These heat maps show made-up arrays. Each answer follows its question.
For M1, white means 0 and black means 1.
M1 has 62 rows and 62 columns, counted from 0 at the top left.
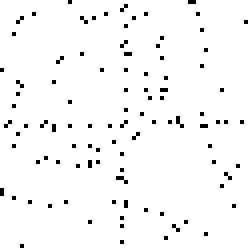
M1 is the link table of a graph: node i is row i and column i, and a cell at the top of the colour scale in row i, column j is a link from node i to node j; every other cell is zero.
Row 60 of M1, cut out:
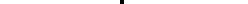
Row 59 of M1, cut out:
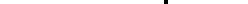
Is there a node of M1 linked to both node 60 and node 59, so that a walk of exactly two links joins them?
no
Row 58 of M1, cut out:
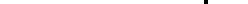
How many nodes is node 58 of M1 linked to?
1
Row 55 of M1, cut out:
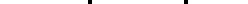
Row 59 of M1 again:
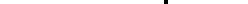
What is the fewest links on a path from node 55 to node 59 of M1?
3
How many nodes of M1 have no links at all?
0
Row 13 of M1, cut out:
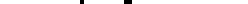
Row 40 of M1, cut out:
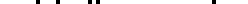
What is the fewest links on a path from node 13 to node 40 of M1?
3
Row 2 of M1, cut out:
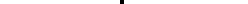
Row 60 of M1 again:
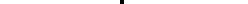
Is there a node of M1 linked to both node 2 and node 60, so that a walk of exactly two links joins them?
yes
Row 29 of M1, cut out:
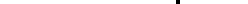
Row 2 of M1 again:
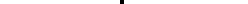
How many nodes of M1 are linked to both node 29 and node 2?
0
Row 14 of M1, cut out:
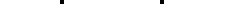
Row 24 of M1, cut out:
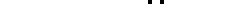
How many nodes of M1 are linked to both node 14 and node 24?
1
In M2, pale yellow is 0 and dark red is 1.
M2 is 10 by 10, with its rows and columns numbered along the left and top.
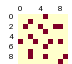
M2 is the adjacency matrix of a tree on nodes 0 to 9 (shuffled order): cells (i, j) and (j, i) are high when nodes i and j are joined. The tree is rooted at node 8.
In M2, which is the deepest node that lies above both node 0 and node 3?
5
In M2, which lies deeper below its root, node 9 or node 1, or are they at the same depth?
node 1
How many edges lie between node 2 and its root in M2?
1
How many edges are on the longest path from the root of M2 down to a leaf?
2
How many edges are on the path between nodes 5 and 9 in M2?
2
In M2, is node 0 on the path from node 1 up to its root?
no
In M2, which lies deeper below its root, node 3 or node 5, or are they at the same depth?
node 3
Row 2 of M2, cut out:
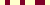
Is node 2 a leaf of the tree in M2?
no
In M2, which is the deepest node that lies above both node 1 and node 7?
2
